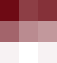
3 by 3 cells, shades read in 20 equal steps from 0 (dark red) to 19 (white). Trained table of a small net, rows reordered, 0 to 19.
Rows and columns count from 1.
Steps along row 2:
up up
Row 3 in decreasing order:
19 18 18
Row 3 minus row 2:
11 9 7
